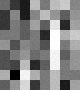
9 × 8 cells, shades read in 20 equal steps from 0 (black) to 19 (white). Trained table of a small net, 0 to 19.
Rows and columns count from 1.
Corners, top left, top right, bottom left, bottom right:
8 10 7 12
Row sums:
76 69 71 84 83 79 73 85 75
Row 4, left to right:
9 9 7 9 3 19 13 15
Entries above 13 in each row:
3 1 1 2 1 1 2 2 2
